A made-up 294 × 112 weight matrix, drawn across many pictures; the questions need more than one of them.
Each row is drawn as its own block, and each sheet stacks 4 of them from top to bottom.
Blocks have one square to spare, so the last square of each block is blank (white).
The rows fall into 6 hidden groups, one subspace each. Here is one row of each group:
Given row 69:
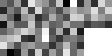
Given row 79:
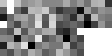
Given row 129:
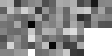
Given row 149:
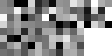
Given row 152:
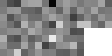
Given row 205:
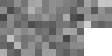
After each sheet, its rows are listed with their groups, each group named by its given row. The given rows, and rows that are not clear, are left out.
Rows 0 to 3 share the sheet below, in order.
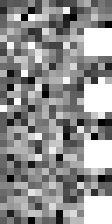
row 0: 149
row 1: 149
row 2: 129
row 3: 129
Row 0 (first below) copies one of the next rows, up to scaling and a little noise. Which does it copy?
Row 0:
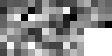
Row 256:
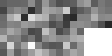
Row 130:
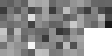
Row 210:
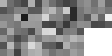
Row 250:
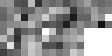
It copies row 256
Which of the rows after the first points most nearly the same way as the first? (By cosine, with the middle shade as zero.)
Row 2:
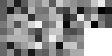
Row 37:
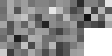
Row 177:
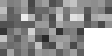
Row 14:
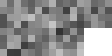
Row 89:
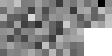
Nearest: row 177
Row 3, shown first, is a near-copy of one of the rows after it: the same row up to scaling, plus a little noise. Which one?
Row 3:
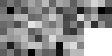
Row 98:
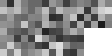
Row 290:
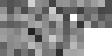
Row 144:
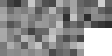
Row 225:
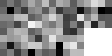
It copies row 225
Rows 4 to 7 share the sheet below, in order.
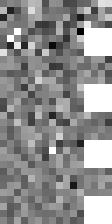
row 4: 205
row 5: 79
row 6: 152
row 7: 152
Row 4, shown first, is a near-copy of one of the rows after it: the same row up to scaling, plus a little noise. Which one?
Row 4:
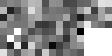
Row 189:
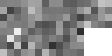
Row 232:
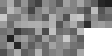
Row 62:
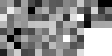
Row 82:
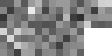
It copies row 189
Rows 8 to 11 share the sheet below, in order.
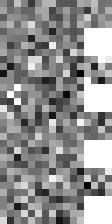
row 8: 129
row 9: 205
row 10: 69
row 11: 79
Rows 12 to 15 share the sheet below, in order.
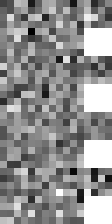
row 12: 149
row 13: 69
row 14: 152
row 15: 149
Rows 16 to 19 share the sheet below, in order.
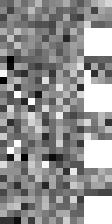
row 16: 205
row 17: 79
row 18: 205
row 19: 69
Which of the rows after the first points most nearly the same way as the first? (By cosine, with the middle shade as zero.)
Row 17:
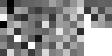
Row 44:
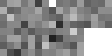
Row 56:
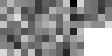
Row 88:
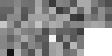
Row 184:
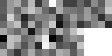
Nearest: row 44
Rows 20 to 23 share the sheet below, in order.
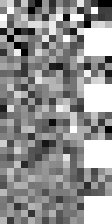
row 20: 205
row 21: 79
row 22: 149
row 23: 79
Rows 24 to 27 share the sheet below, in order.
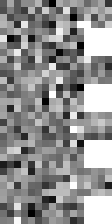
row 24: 152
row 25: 152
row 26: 69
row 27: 149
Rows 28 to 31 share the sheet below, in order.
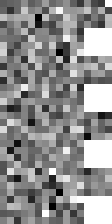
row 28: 79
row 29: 69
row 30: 205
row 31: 152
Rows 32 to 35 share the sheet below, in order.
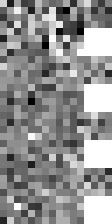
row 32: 152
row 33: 149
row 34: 129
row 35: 79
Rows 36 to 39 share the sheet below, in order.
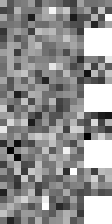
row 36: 149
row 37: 79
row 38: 205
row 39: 69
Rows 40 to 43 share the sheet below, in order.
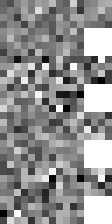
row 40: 69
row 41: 129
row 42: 79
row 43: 69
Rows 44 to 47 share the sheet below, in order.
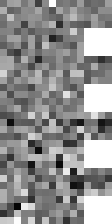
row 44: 152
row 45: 205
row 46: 129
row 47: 69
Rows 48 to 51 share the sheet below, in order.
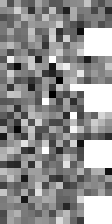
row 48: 152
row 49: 152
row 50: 69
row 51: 79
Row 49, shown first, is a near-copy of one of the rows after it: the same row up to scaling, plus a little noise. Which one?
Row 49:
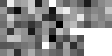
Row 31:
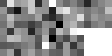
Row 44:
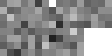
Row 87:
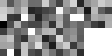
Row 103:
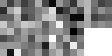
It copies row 31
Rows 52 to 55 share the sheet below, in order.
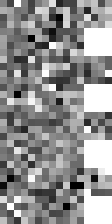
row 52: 129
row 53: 149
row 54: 79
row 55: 205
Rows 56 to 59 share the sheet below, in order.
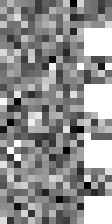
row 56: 69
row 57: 69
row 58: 205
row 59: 79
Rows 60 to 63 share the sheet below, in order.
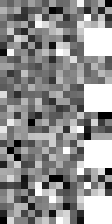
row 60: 79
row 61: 152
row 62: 205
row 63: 79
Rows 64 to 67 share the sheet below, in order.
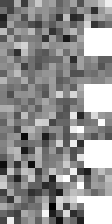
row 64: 205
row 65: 69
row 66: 69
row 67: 152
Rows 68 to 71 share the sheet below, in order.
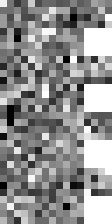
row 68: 149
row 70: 79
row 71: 205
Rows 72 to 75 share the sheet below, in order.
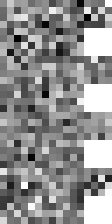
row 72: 79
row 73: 69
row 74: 149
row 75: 149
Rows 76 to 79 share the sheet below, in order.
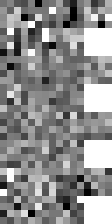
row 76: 149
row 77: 205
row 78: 69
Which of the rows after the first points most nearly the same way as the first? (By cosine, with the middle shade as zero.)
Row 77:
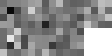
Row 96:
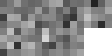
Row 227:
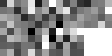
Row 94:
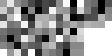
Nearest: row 227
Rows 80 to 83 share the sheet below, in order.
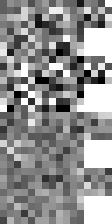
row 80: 79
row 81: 79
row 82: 205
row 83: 79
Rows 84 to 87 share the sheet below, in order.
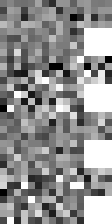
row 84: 152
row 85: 79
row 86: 69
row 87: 152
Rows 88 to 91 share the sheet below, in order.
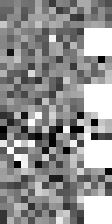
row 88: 152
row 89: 129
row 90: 205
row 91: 79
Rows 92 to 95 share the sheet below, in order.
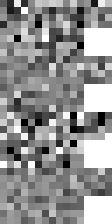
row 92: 69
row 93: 69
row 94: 69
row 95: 129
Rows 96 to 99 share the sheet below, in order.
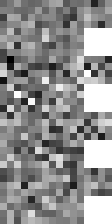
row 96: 149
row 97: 79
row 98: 129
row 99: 149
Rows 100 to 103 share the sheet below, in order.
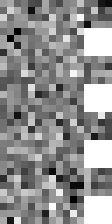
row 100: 205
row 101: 152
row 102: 129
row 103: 152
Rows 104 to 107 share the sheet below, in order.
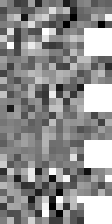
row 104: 149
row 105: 152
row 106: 69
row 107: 152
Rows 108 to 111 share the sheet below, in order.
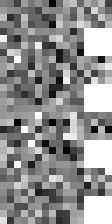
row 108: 152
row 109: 129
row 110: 149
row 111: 79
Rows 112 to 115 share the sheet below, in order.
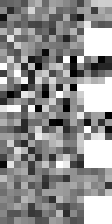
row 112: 205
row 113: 69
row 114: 79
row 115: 149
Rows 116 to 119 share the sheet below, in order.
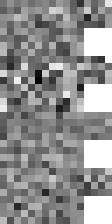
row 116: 79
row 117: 79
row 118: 205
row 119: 79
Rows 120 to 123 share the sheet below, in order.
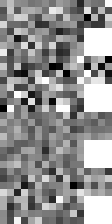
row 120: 79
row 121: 79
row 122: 69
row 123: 152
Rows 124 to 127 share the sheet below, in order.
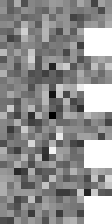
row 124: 69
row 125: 152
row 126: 152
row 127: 149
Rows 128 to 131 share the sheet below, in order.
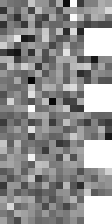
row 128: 69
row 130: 149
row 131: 205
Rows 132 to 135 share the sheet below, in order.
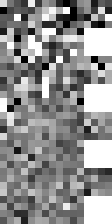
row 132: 149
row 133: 69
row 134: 79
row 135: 205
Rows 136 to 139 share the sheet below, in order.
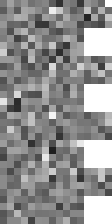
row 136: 79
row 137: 69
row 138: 152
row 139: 69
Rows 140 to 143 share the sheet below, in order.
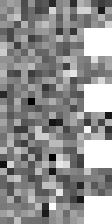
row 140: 69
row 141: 149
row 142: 79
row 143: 152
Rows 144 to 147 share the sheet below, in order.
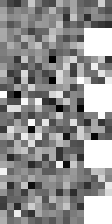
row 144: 129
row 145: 152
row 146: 129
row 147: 149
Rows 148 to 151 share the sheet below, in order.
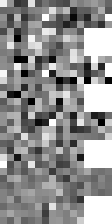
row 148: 149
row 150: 69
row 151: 152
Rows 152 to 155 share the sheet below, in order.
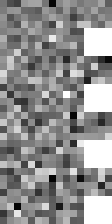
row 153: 205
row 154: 69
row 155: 69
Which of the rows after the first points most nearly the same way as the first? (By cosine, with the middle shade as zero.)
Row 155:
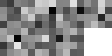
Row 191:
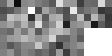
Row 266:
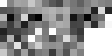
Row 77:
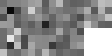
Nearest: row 77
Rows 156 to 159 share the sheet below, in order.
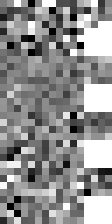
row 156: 129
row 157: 205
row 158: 69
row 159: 205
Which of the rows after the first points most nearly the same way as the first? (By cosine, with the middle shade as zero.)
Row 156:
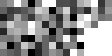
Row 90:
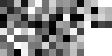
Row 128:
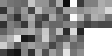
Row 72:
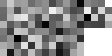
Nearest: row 90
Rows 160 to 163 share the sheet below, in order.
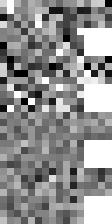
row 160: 79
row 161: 79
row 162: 69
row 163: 69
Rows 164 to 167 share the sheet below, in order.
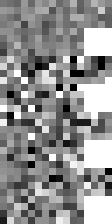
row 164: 69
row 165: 69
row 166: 129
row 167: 79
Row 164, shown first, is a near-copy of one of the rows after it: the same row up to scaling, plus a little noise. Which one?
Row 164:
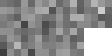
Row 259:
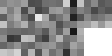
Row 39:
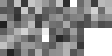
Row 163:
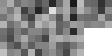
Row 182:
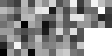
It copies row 182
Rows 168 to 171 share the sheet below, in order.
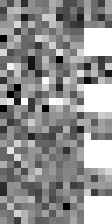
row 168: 152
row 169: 205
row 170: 205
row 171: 205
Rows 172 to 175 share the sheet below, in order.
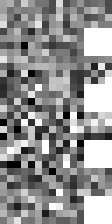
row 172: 205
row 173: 149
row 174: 69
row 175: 152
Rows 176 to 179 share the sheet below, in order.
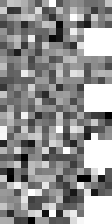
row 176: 152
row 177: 152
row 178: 205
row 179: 129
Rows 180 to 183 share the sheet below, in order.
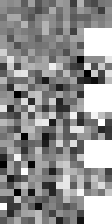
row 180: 69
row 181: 79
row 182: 69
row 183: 152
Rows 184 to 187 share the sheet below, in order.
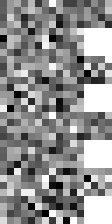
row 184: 152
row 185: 79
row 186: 152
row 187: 129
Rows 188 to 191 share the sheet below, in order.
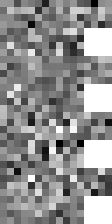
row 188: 129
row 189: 205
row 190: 152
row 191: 129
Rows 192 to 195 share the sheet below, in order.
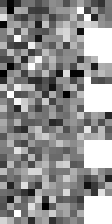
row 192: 79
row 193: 205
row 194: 79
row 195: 149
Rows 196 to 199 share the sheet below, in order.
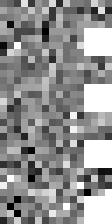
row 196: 69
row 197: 69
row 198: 69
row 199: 205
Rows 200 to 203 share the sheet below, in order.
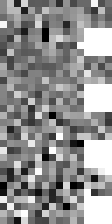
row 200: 69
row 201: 79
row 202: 152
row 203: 205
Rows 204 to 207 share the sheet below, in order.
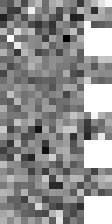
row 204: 205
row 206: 149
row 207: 129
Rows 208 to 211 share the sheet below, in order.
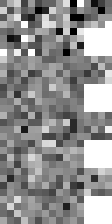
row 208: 69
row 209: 149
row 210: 149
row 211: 205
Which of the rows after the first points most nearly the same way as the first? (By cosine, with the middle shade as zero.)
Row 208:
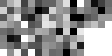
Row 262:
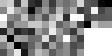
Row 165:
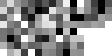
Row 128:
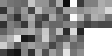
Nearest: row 165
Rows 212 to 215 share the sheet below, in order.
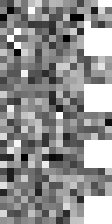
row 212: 205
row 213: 152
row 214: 205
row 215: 79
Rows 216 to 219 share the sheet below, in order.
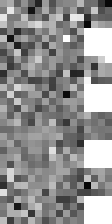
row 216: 205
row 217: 205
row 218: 152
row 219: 79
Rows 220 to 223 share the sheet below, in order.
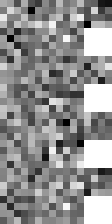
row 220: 205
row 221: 129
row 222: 152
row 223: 205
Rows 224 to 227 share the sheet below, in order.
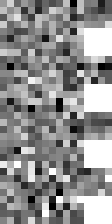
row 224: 69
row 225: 129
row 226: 69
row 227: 152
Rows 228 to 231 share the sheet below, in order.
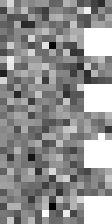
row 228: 129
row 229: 79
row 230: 149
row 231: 152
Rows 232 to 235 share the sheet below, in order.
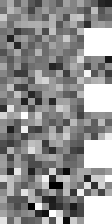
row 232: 205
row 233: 79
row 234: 149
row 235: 129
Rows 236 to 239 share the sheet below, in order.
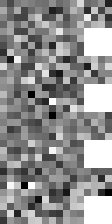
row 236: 79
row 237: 129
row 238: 152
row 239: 149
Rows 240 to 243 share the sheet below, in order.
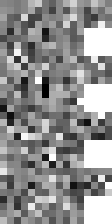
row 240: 149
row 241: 69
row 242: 129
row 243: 149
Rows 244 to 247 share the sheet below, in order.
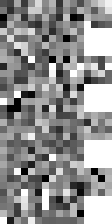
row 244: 205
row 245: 69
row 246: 129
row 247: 69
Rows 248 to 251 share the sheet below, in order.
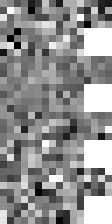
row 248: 205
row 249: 152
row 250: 149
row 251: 79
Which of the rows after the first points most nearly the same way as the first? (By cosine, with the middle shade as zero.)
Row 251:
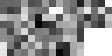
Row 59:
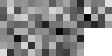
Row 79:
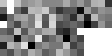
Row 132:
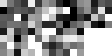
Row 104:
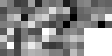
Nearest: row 59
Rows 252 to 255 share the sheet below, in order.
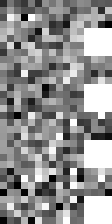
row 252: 149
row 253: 149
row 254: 129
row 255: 69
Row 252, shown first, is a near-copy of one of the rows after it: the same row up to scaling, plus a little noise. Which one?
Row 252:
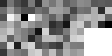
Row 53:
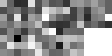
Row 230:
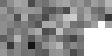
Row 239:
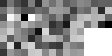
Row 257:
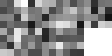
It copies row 239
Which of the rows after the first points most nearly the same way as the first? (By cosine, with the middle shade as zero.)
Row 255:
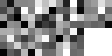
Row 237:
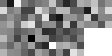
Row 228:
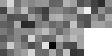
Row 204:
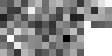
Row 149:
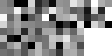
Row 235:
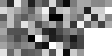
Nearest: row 204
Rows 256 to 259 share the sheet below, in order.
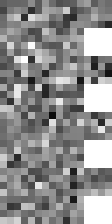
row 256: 149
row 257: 149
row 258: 69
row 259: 69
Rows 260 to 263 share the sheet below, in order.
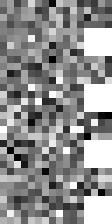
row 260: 129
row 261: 152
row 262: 205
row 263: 129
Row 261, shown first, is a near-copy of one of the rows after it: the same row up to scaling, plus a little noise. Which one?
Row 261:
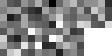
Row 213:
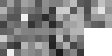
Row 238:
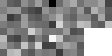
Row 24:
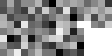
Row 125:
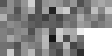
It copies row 238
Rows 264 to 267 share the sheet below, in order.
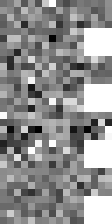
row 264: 152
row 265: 129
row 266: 149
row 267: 129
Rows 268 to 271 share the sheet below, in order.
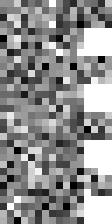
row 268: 152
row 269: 129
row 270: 79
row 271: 205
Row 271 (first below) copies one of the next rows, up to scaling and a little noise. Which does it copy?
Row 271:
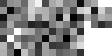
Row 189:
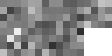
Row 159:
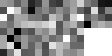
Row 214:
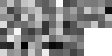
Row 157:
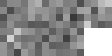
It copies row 157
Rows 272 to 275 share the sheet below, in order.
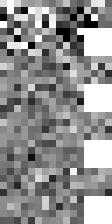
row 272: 79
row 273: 149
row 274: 149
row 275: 69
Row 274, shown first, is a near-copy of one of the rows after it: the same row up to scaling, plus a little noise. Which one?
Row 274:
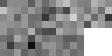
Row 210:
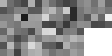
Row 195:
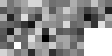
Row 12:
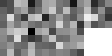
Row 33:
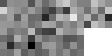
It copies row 33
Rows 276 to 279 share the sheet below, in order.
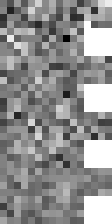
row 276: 205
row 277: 79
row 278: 129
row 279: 149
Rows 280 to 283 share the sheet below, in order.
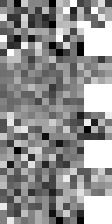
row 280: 152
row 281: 129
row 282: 79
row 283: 152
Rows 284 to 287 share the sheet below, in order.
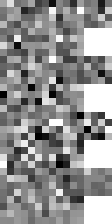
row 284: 69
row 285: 152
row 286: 79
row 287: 152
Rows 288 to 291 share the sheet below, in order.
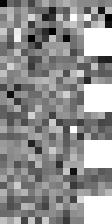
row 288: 149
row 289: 205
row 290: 129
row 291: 69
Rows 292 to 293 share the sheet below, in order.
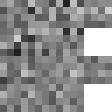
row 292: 69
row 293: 152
